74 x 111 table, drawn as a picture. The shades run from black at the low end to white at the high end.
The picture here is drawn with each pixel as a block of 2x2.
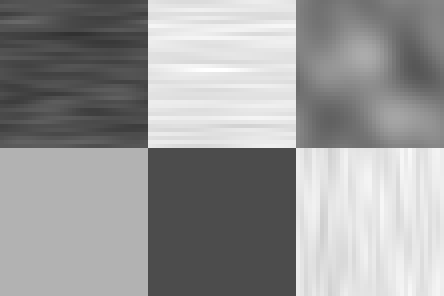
The table splits into 2 rows of 3 panels. Panel 1,1: low, streaked across, faint in contrast. Panel 1,2: very high, streaked across, faint in contrast. Panel 1,3: middling, smooth. Panel 2,1: high, flat. Panel 2,2: low, flat. Panel 2,3: very high, streaked downward, faint in contrast.
